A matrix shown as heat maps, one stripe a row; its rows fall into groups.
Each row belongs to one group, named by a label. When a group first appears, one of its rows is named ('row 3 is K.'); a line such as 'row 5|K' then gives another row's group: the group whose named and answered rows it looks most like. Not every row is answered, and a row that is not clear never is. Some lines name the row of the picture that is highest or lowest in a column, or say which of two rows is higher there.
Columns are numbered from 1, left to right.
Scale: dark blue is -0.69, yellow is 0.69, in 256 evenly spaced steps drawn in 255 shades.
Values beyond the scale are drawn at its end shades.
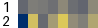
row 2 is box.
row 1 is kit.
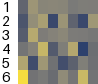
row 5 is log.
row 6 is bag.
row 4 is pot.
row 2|kit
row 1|box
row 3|box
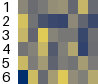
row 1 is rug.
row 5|bag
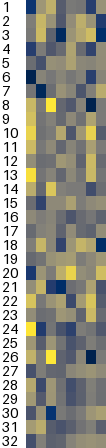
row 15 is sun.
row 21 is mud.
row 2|mud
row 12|rug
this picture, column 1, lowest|6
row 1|kit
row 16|log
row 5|sun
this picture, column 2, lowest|7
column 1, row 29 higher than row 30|Yes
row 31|mud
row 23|rug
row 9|bag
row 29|log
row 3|mud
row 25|log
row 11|bag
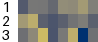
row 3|pot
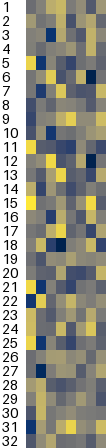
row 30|box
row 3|rug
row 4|rug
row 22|box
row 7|sun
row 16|rug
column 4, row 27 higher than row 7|No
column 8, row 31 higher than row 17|Yes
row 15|bag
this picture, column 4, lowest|18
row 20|sun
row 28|mud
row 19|sun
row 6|pot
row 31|box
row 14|log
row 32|kit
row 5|log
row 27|sun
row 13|sun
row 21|log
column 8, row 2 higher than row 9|No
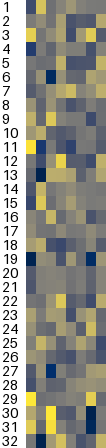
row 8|log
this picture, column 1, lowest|19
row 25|mud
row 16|pot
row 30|pot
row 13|sun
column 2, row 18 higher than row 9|Yes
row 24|rug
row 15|box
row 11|log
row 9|pot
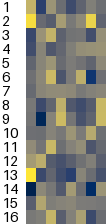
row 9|sun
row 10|rug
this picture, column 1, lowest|14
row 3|kit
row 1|log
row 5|kit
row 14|kit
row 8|sun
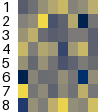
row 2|pot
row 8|box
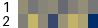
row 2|mud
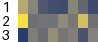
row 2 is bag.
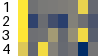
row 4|pot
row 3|bag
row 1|bag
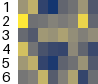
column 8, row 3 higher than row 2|Yes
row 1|mud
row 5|mud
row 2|bag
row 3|sun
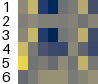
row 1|mud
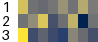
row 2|pot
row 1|bag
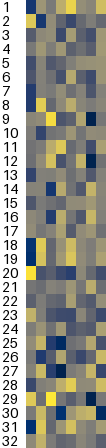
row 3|kit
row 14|rug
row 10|sun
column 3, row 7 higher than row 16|Yes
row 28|box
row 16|rug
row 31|box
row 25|mud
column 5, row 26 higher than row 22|No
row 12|pot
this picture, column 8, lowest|30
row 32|mud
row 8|box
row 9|pot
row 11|sun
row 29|pot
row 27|mud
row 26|sun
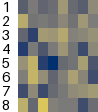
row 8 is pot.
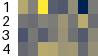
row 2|rug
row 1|pot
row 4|sun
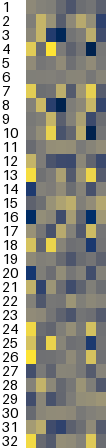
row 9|pot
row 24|bag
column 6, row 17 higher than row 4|No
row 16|kit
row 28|mud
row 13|bag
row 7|bag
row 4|pot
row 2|mud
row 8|mud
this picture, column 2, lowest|21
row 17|rug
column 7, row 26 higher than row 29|Yes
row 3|mud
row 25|pot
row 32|bag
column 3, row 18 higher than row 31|Yes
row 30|box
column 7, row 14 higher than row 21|No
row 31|mud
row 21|log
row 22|sun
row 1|log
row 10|pot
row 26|bag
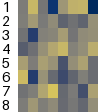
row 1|mud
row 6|log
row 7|sun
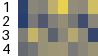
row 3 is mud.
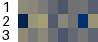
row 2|kit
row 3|log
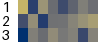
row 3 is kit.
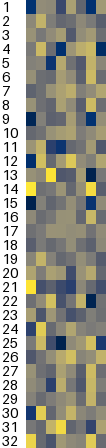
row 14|bag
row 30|box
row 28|rug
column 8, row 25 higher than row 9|No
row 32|bag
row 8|rug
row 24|box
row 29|rug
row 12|box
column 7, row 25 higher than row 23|Yes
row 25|mud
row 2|mud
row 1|kit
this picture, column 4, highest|31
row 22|pot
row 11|mud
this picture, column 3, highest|13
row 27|rug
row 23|log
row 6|rug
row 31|sun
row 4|mud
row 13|pot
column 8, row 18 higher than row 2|Yes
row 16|rug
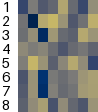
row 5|mud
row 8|kit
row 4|log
